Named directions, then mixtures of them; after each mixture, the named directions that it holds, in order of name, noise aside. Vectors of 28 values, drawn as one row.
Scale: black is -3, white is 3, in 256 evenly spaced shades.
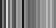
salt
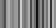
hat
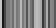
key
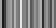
hat, key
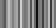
hat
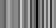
hat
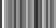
key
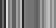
hat, salt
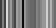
salt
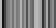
key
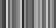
key, salt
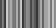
hat, salt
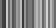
key, salt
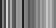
salt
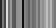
salt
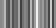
hat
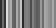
hat, salt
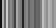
key, salt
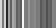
salt
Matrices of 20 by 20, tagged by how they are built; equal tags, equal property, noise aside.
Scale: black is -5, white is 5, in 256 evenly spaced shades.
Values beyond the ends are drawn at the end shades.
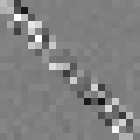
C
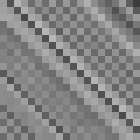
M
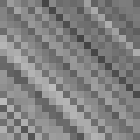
M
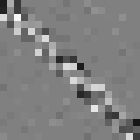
C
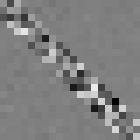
C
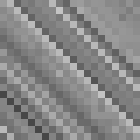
M
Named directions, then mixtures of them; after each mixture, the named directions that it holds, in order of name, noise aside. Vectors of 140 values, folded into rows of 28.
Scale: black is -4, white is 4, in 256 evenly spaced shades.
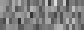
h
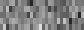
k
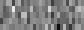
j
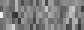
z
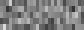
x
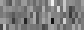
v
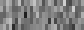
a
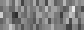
a, z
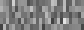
h, k, v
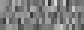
h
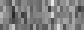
j, v, z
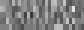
a, h, j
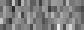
a, j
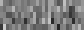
j, v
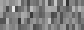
h, j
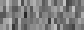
a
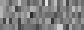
h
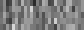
a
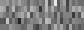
h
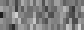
z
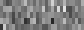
v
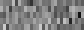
h, k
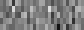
j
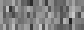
k, z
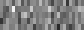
h, j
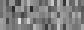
h, j, x
